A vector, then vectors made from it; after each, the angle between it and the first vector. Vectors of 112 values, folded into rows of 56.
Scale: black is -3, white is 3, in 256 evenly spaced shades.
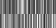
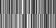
partly aligned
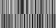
nearly opposite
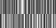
nearly parallel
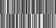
orthogonal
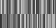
partly aligned
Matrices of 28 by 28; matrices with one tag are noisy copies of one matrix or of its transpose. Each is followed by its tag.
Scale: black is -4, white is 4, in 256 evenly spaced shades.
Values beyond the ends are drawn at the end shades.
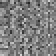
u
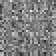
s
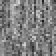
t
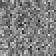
u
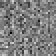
u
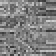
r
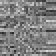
r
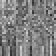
r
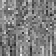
r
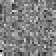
s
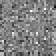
s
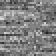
t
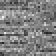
t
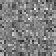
s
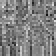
r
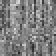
t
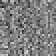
u
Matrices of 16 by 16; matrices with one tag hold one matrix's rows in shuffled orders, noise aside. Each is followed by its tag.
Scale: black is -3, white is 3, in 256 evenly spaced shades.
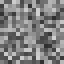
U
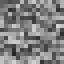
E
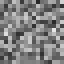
U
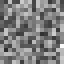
U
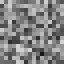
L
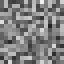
L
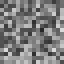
U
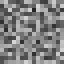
U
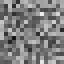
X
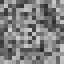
U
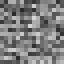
E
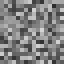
L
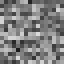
E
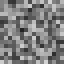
L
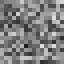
X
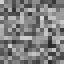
X
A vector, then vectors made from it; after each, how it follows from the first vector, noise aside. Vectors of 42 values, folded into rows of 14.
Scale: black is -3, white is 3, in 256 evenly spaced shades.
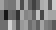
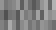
shrunk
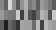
wrapped around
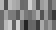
wrapped around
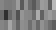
shrunk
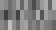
shrunk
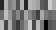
wrapped around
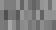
shrunk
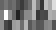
sign-scrambled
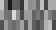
wrapped around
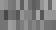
shrunk
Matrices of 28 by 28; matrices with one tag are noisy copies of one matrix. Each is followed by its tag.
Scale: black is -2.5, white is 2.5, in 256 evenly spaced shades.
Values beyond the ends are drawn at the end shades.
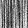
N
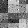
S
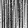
N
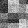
S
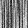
N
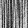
N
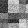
S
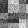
S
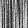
N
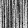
N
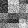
S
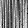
N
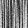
N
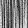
N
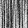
N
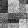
S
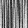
N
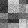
S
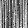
N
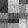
S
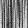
N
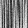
N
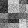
S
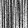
N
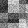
S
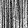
N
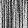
N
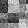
S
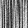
N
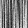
N
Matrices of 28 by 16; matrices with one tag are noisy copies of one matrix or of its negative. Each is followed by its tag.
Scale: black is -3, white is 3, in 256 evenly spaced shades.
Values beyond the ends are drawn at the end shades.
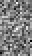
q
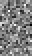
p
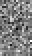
q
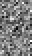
q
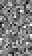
p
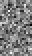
p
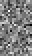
p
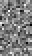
p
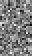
p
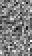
q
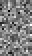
p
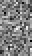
q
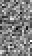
q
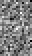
q
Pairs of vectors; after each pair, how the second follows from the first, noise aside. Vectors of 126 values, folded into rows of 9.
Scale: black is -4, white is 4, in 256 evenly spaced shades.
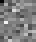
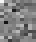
negated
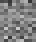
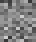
copied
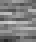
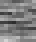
negated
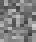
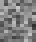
negated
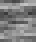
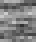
negated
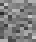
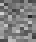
negated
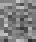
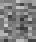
copied
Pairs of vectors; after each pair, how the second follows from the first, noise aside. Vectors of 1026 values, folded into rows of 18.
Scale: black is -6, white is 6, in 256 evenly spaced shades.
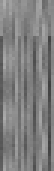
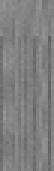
shrunk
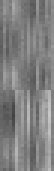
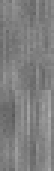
shrunk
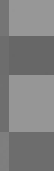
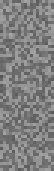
shuffled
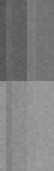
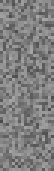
shuffled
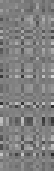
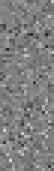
shuffled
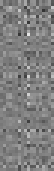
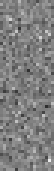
shuffled
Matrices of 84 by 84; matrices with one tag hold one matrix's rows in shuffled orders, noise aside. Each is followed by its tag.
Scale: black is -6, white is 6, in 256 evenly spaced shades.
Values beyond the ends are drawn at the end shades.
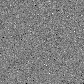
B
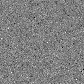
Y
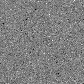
B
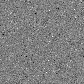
B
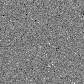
B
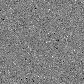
B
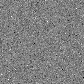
Y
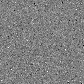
Y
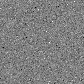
B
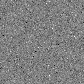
B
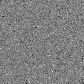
B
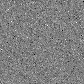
Y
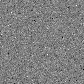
Y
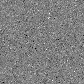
B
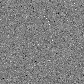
B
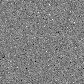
B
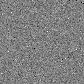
Y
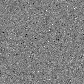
B
